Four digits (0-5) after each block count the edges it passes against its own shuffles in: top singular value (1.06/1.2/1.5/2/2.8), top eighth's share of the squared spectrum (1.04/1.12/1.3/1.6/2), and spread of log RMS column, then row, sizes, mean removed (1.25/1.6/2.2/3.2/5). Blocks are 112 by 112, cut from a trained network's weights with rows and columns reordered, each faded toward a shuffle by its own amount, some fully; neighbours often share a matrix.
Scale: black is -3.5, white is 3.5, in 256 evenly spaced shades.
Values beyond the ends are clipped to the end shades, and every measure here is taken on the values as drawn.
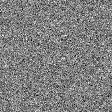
3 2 0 0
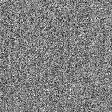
3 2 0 0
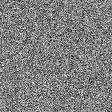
0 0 0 0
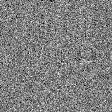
3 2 1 1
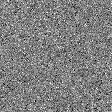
1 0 0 0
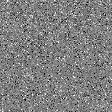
3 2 0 2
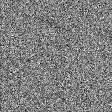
2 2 0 0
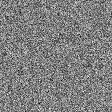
1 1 0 0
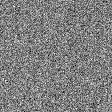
2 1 0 0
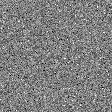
0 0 0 0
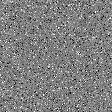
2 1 0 0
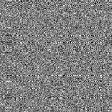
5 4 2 3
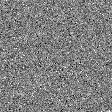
2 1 0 0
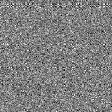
4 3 1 3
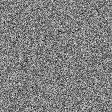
0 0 0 0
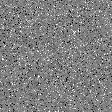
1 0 0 0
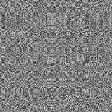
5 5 2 3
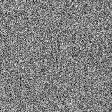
2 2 0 0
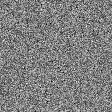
0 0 0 0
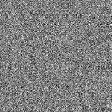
4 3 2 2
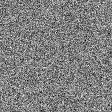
0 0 0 0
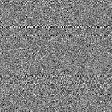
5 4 1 3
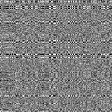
5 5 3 4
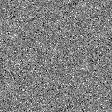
3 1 0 0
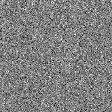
3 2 1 1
